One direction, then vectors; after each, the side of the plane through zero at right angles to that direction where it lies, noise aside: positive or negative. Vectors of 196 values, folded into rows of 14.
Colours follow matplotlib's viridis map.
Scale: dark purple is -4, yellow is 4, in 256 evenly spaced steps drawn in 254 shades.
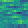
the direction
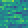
positive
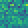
positive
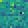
positive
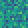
negative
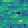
positive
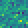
positive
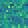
negative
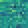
positive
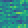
negative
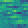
positive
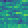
negative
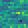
negative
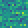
negative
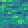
positive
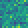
negative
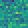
negative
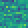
negative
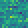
positive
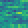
negative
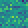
positive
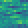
positive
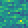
positive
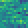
positive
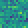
negative
